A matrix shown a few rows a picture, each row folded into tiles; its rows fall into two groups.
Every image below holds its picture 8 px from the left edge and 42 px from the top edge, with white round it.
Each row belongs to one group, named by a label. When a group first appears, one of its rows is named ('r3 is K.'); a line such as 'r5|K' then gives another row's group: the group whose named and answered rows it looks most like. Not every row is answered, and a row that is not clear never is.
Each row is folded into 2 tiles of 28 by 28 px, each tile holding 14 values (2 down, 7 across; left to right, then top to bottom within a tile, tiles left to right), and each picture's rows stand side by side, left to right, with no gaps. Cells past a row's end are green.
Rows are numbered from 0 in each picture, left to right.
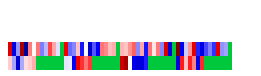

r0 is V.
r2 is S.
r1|V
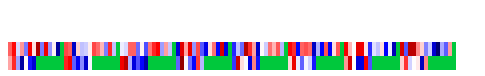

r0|S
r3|S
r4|S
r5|S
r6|S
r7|V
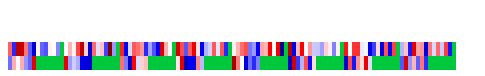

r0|V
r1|S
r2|V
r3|S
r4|S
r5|V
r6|V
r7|S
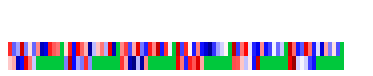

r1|S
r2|S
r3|V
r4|V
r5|S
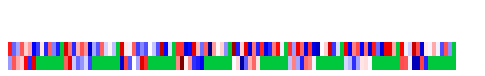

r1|S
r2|V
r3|S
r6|V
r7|S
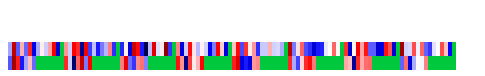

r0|S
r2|S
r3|V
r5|V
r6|V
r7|V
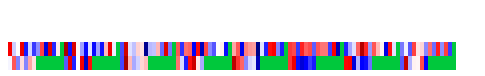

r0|V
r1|V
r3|V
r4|S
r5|S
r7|S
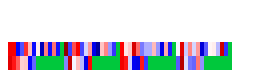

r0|S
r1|V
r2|S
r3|S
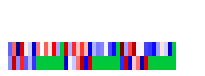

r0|S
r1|V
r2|V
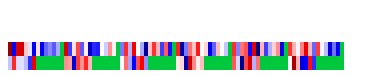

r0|V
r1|V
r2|S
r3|V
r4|V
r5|S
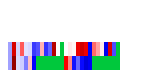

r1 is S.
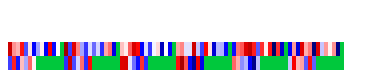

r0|V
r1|V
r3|S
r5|S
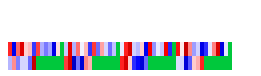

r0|V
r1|S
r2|S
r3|V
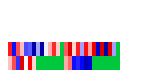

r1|S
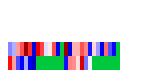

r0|S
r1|V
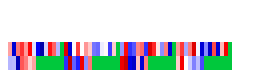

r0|V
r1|V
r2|S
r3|S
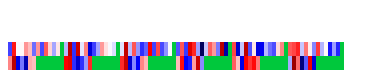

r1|S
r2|S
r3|S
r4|V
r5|S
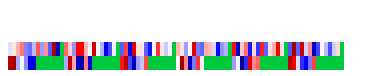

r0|S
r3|S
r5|S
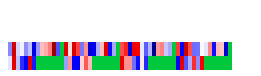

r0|S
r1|V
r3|V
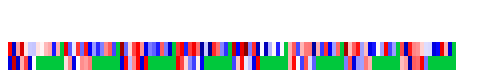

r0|V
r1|V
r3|S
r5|S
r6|V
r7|V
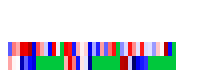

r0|S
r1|S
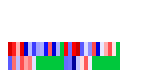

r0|V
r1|V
